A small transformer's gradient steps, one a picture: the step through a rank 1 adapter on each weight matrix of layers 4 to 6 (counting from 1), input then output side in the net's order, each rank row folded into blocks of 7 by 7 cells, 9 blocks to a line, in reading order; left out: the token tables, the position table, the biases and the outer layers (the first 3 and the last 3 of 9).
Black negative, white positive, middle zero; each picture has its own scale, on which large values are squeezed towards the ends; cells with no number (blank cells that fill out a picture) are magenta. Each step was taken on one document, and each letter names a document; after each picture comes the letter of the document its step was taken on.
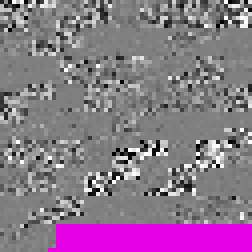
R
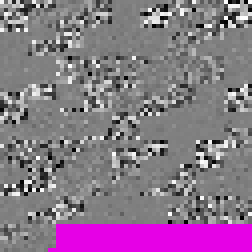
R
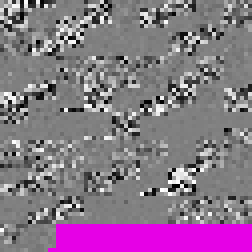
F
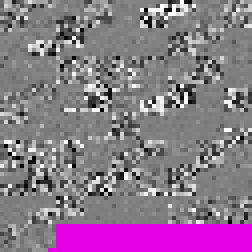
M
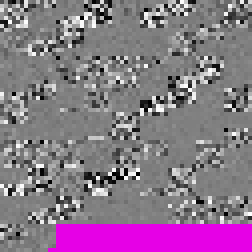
F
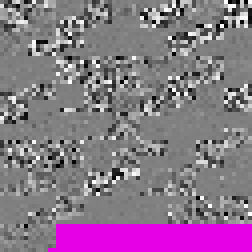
R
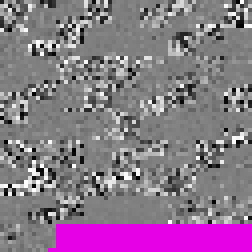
M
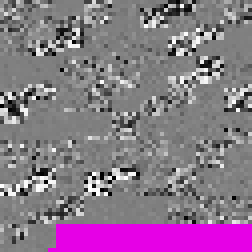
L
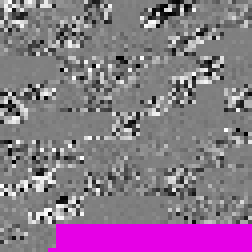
L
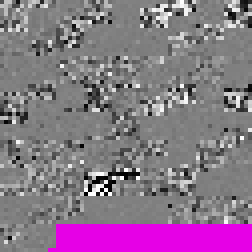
M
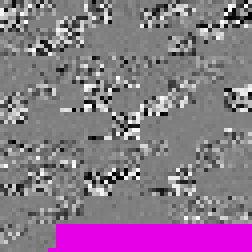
F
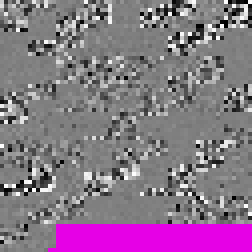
R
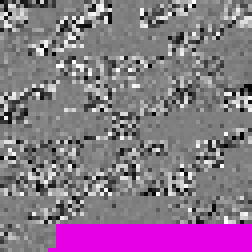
M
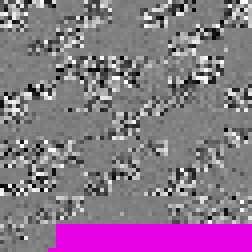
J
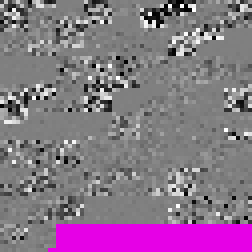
L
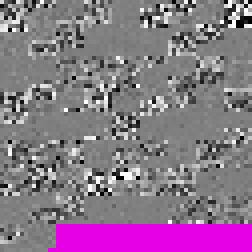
M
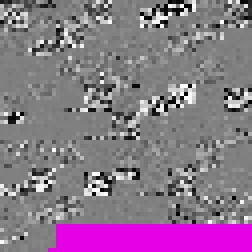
L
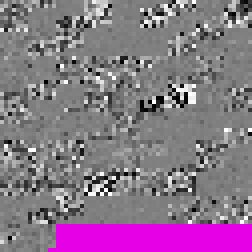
M
